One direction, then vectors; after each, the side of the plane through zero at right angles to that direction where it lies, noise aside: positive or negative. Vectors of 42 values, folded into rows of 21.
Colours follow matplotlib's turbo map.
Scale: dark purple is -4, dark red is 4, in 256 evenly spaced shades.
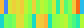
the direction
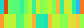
negative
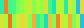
negative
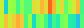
positive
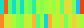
negative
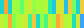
negative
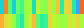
negative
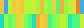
positive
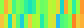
negative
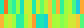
negative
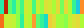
negative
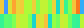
positive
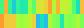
negative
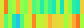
negative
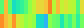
negative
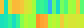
positive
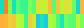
negative
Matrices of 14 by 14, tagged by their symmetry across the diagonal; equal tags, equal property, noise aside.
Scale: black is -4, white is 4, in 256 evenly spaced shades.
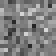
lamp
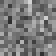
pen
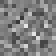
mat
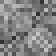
mat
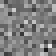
lamp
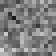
pen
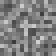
mat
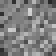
mat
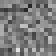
pen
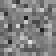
lamp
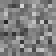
lamp
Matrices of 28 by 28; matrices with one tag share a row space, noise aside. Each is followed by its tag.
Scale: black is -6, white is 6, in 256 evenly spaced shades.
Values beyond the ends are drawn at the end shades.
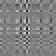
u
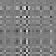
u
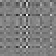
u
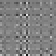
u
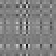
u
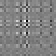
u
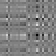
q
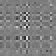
u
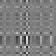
u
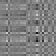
q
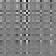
u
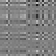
q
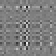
u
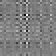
u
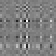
u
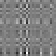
u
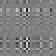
u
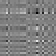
q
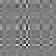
u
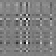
u
